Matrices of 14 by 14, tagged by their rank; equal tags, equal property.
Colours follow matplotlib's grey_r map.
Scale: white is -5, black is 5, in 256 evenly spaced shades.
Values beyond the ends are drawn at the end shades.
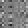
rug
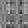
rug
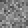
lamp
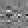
rug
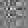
rug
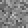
lamp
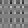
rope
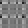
rope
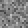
lamp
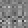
rug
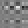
rope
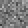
lamp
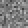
lamp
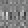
rug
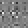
rug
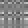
rope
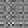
rug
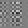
rope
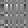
rope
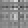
rug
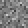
lamp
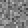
lamp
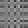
rope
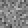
lamp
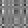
rope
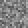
lamp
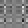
rope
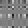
rope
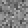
lamp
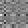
rug
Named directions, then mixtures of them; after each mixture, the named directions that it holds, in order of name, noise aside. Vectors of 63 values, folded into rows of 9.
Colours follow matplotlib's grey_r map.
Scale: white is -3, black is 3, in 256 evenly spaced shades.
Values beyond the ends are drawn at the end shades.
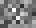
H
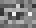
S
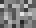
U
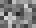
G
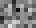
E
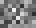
H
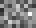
S, U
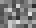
E, S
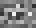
S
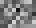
E, H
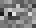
G, S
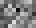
E, H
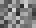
G, H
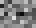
G, U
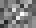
H, U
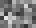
G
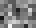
E, G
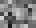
E, G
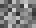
G, H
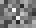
H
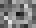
G, S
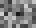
G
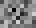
H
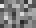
U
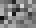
E, S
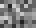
E, U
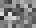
G, S
